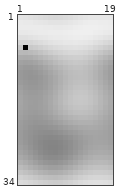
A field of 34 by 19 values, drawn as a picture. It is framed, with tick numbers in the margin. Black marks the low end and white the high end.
The middle left is the calmest part. The top left is the roughest part. On average the colour sits 70% of the way up the scale. A single lone cell is far lower than the cells round it.
